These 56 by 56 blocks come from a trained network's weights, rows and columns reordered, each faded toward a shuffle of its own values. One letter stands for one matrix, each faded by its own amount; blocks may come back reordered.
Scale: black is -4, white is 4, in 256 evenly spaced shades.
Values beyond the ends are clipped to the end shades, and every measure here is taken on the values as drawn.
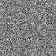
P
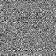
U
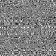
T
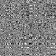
T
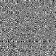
T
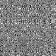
T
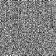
U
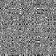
T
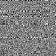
T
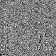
P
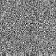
U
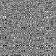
T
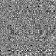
T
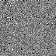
P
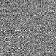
T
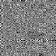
T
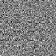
U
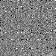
P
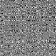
T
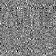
T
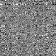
T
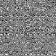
T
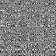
T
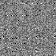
P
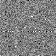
P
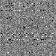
P
